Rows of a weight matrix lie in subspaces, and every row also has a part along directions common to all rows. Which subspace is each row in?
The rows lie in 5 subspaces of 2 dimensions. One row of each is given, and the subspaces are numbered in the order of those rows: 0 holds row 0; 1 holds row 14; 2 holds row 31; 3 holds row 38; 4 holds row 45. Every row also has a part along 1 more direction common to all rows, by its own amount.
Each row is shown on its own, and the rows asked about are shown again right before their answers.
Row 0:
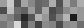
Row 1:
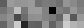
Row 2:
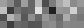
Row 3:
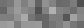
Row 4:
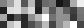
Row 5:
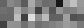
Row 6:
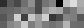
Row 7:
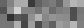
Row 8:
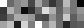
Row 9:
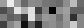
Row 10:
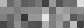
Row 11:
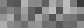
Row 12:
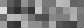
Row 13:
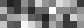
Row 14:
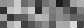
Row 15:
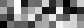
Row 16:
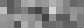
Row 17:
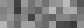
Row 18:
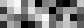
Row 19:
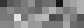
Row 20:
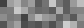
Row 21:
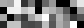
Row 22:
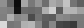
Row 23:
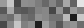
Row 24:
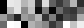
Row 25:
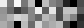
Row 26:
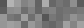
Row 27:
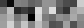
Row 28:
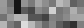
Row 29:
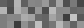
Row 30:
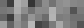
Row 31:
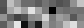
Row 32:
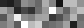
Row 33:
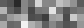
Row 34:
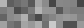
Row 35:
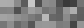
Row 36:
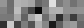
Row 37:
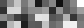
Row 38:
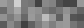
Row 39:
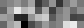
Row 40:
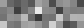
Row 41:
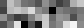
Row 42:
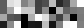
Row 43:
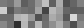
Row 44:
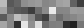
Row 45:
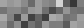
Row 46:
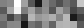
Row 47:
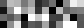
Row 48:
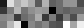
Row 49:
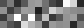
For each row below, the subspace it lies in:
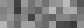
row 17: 0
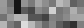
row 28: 0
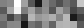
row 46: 3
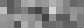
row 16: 2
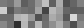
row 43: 0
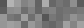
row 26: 1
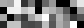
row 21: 1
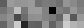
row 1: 1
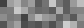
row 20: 2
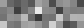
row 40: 2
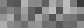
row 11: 0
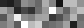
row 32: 4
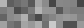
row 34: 2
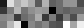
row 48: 1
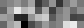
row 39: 0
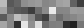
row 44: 2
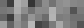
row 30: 3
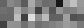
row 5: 4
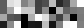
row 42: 2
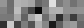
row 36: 2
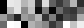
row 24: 1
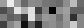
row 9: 4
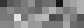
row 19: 4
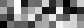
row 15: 0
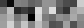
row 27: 4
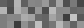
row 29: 0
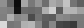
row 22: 0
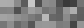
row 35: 3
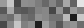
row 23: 0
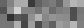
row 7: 3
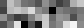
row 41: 2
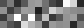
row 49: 4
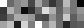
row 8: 2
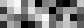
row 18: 3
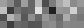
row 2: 1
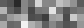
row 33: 3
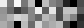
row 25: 3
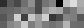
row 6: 4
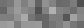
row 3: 1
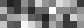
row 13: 3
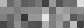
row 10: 1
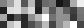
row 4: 1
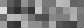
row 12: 1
